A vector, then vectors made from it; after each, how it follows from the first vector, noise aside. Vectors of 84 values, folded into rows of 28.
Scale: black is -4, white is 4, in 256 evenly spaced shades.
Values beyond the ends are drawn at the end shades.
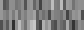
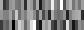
scaled up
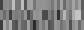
wrapped around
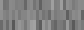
shrunk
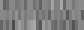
shrunk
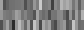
sign-scrambled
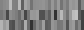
wrapped around
